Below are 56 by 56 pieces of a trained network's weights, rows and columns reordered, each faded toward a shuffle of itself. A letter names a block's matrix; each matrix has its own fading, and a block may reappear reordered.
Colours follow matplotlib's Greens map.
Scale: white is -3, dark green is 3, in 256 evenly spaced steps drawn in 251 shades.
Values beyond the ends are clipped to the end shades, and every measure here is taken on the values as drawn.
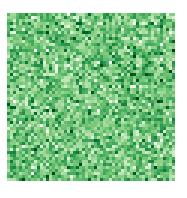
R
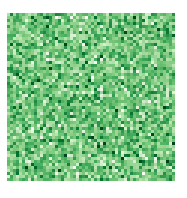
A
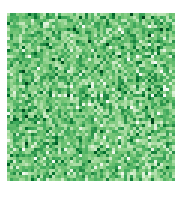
A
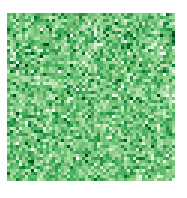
A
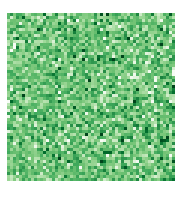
A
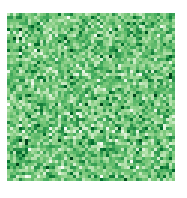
R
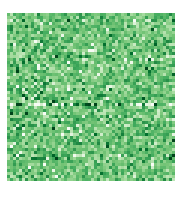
R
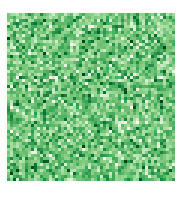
A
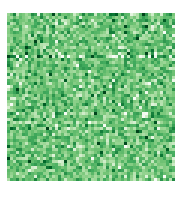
R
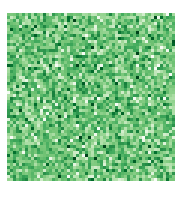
A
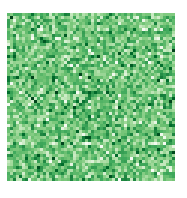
A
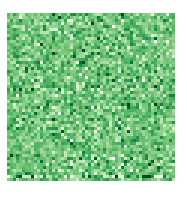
R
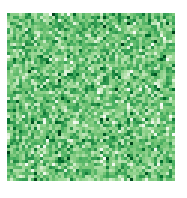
A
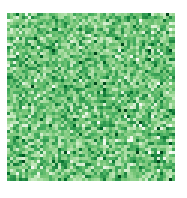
R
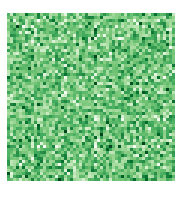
R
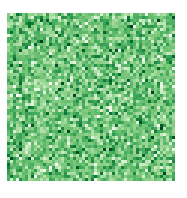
A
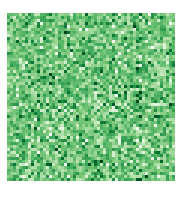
R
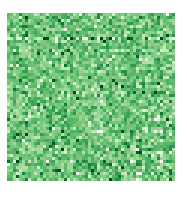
R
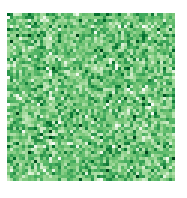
A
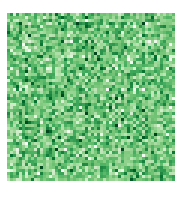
R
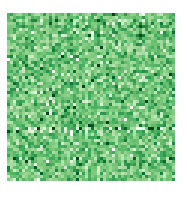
R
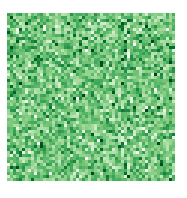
A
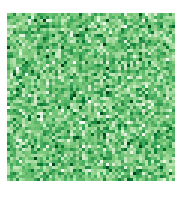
A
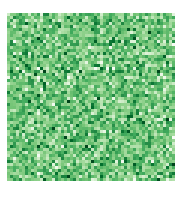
R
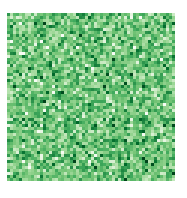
A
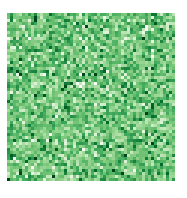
R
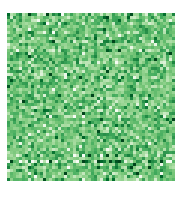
R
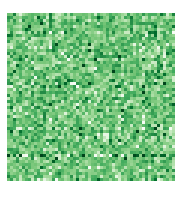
R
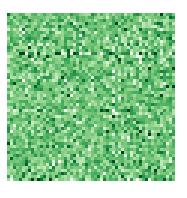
R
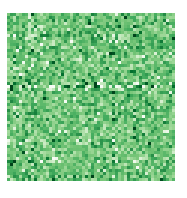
R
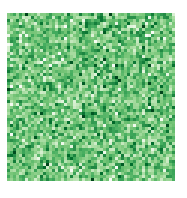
A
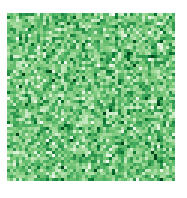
A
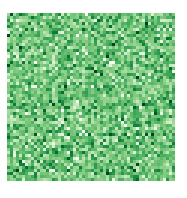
A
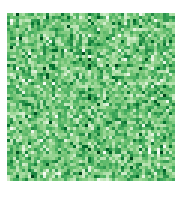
R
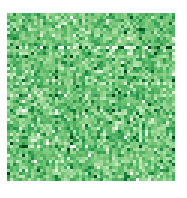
R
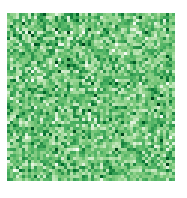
R
